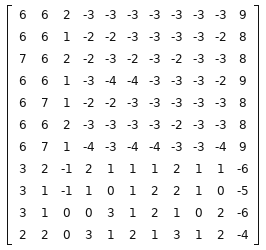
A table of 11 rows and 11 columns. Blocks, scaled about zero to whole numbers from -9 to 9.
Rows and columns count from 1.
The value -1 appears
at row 8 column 3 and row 9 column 3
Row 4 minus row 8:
3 4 2 -5 -5 -5 -4 -5 -4 -3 15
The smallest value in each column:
2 1 -1 -4 -4 -4 -4 -3 -3 -4 -6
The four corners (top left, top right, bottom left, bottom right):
6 9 2 -4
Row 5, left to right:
6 7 1 -2 -2 -3 -3 -3 -3 -3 8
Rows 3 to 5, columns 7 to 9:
-3 -2 -3 / -3 -3 -3 / -3 -3 -3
